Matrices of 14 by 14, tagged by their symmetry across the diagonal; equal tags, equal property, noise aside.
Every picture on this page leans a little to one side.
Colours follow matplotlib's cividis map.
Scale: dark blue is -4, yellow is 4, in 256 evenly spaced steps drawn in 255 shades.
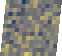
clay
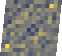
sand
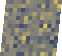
clay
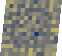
sand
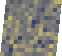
clay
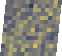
clay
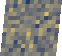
clay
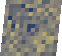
sand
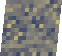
clay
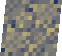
sand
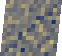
sand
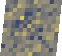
sand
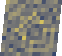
sand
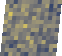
clay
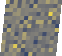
sand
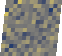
sand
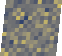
sand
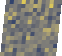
clay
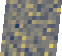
clay
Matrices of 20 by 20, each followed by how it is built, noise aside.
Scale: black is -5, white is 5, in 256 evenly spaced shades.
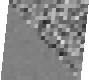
upper triangular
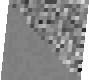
upper triangular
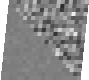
upper triangular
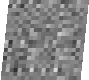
low rank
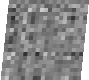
low rank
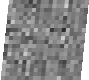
low rank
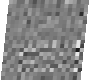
low rank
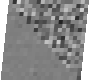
upper triangular
